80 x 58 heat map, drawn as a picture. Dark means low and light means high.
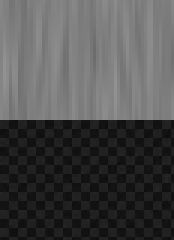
It is made of 2 by 1 panels. Panel 1,1: middling, streaked downward, faint in contrast. Panel 2,1: very low, checkered, faint in contrast.
